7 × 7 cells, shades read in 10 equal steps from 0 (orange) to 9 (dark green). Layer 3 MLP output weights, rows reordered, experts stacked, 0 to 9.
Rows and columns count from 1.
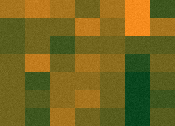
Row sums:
23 25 40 32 40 39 41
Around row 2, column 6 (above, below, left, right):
0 6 4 3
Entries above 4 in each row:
2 3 7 4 5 5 6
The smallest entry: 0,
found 2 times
